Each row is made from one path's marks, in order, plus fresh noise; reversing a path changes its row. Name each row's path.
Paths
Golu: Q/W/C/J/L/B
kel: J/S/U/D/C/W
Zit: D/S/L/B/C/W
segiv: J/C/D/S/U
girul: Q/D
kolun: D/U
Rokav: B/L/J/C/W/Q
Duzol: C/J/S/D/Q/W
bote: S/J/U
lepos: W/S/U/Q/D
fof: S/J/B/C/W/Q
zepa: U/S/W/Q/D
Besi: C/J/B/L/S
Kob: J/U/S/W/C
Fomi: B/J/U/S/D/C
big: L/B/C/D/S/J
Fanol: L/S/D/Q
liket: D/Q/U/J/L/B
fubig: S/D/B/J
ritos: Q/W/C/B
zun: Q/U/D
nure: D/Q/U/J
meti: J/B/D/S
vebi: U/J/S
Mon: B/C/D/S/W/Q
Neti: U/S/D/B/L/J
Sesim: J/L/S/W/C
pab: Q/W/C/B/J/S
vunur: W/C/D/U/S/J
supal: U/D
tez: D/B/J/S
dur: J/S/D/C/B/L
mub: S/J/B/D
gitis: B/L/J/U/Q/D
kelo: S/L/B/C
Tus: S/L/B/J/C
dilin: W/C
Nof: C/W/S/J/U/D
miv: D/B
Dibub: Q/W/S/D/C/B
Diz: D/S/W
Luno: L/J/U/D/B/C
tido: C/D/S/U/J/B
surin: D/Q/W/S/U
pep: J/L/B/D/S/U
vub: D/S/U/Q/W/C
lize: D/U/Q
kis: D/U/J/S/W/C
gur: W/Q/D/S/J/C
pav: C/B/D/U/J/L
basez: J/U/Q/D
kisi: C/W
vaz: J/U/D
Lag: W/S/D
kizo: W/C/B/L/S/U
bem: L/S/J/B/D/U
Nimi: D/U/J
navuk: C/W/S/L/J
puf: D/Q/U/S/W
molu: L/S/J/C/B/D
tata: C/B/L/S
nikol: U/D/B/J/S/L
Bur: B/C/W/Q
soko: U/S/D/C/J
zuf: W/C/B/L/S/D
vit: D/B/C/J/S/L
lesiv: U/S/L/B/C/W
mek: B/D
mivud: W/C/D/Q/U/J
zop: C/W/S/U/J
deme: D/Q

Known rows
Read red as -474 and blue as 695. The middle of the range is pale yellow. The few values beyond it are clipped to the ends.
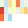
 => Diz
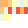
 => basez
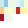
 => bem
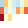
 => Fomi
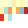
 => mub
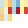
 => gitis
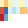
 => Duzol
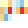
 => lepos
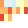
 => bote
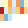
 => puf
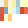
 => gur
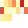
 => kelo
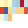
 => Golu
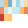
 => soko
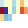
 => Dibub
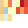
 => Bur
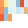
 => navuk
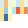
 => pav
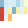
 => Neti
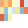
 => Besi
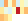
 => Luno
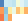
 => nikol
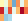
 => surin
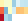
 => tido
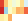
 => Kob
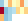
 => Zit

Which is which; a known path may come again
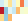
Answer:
lesiv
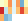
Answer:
puf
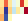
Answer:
pab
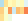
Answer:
girul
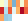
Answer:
surin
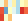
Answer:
gur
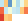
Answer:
soko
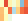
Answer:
nure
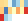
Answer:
Nof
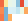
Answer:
navuk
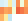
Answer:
kolun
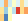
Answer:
pav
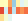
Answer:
liket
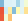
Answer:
Neti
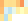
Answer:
kisi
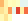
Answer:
vaz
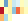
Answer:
pep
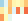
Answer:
mek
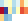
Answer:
Dibub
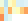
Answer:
Lag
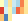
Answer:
kizo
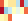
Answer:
Sesim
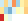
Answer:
big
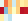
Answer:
vub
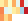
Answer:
Tus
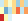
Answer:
molu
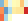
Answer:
vit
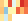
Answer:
Bur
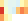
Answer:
segiv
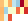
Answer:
Rokav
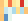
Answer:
tata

